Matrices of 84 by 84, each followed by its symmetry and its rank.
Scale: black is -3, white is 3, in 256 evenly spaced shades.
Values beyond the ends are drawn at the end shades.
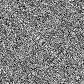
symmetric, full rank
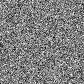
neither, full rank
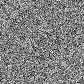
symmetric, full rank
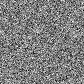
neither, full rank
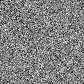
symmetric, full rank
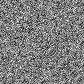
symmetric, full rank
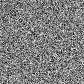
symmetric, full rank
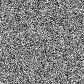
neither, full rank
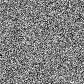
neither, full rank
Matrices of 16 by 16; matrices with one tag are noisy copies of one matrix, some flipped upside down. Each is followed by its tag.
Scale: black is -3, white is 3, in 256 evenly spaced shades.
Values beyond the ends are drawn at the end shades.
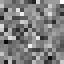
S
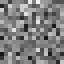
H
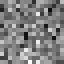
H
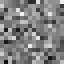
S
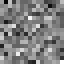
S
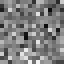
H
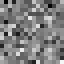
S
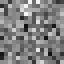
H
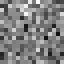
H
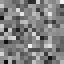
S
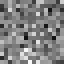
H
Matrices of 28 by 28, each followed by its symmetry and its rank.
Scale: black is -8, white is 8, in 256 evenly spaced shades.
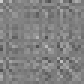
symmetric, rank three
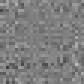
neither, rank five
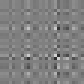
symmetric, rank one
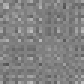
symmetric, rank three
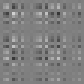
symmetric, rank one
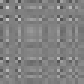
symmetric, rank two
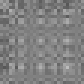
symmetric, rank two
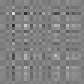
symmetric, rank two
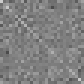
symmetric, rank five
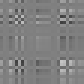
symmetric, rank one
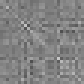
symmetric, rank five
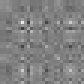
symmetric, rank three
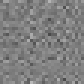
neither, rank five
